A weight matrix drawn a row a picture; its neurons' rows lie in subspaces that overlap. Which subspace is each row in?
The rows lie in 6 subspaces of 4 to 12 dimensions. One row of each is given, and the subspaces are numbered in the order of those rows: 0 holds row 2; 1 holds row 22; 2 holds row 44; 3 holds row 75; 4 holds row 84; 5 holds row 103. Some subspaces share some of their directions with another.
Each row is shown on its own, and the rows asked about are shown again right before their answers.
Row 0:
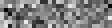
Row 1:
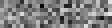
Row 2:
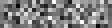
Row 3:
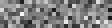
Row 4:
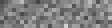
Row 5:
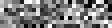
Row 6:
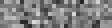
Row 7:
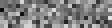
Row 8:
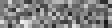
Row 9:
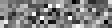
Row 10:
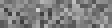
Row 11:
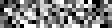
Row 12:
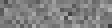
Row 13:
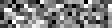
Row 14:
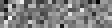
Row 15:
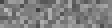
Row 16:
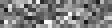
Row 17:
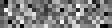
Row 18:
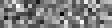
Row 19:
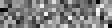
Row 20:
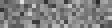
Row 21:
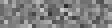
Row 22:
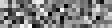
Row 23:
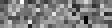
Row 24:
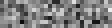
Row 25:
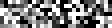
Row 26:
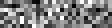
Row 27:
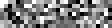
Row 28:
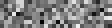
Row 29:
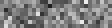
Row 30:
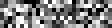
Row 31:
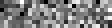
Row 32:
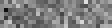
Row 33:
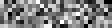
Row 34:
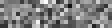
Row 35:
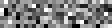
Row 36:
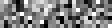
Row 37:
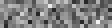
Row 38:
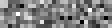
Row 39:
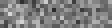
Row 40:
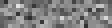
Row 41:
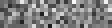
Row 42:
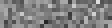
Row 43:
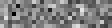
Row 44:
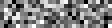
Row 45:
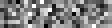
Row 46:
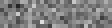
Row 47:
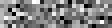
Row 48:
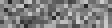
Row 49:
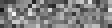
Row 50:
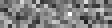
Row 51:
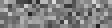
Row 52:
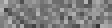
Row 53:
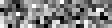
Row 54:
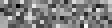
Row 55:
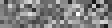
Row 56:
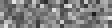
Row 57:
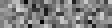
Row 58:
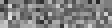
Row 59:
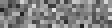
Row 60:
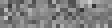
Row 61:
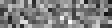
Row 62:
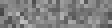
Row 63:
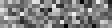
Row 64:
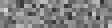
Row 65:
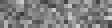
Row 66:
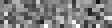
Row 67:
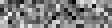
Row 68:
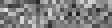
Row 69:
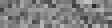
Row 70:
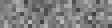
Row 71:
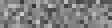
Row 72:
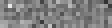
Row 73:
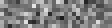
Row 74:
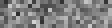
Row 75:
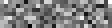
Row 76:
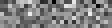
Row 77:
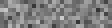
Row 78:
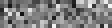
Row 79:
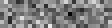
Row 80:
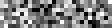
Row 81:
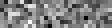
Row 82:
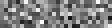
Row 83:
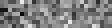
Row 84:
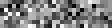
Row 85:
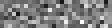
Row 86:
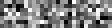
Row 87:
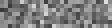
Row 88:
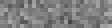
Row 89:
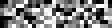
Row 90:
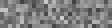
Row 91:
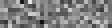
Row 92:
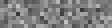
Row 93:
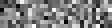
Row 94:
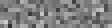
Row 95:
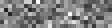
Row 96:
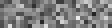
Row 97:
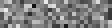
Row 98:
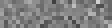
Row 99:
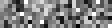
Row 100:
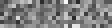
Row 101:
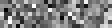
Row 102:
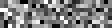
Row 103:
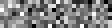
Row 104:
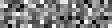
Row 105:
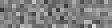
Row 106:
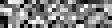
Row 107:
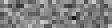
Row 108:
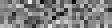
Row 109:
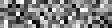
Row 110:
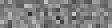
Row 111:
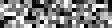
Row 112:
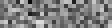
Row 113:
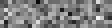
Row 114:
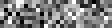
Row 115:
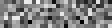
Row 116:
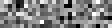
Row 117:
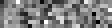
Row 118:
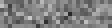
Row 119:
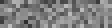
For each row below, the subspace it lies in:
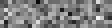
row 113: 1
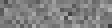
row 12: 1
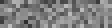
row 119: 5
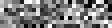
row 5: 0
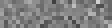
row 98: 1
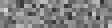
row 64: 1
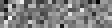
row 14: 4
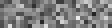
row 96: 5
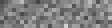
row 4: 2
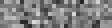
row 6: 0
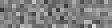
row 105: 1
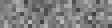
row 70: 3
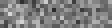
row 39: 2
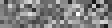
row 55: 0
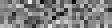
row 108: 5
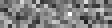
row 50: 4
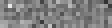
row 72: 4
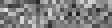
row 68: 1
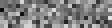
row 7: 4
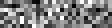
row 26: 1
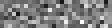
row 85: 2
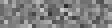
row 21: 1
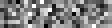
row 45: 2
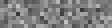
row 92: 2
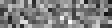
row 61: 2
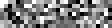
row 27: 2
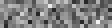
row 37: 0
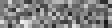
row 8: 5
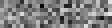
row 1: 2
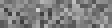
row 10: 5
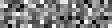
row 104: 3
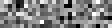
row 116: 0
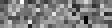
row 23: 4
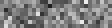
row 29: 0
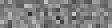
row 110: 4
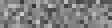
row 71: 1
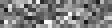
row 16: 1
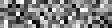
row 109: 2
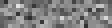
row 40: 3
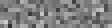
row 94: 4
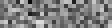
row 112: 4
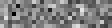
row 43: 2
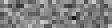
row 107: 1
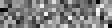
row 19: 1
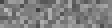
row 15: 5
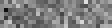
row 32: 2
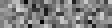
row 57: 3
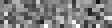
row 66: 1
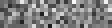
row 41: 5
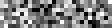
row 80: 3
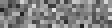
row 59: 5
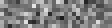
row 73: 2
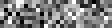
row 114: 5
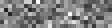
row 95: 1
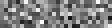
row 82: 4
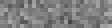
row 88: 2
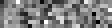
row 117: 0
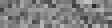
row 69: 4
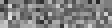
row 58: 4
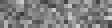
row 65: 4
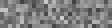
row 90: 1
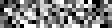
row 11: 0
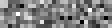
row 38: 3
